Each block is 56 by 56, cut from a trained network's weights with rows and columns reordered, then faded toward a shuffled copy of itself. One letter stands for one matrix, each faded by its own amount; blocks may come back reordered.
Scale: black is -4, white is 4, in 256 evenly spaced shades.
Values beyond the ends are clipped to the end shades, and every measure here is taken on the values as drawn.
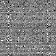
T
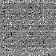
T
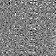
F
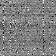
T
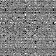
T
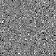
F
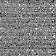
T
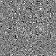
F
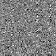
F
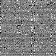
T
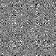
F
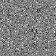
F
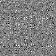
F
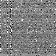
T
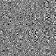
F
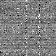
T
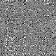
F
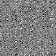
F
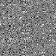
F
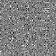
F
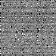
T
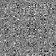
F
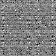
T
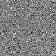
F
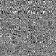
F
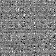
T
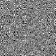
F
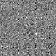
F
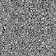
F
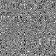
F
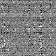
T
